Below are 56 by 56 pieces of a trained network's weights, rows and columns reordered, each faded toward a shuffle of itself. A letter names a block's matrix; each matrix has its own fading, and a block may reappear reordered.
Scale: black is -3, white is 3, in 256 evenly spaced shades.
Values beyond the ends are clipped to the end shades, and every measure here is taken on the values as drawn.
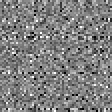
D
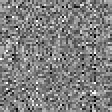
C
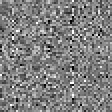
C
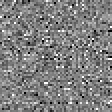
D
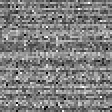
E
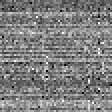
E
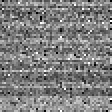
E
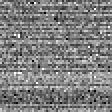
E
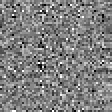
C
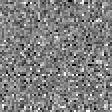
D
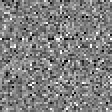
D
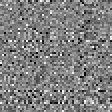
D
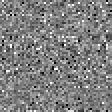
D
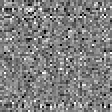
D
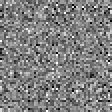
C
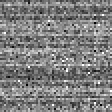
E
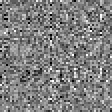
C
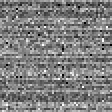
E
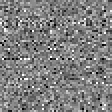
D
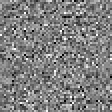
C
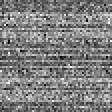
E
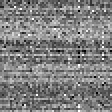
E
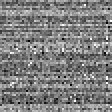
E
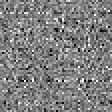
D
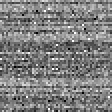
E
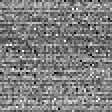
E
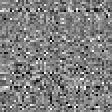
D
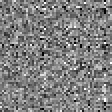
C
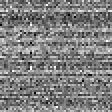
E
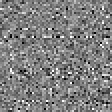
D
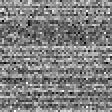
E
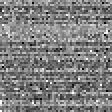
E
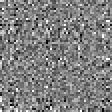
C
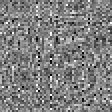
C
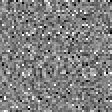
D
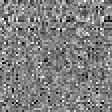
D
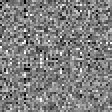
C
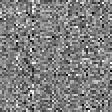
C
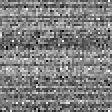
E
